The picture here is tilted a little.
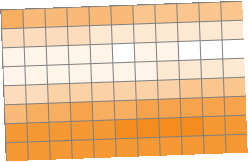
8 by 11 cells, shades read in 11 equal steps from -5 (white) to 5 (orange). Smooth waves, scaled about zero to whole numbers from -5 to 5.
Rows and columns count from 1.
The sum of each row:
7 -29 -48 -40 -10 27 48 44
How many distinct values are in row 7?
2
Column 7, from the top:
0 -3 -4 -4 -1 3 5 4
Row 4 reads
-4 -4 -4 -4 -4 -4 -4 -3 -3 -3 -3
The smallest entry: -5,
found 4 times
